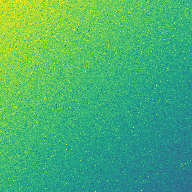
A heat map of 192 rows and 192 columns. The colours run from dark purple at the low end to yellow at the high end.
Stripes: none. Mirror symmetry: none. Ninth with the lowest average: bottom right. Slope: up to the top left. Histogram: bell-shaped. Ninth with the highest average: top left.
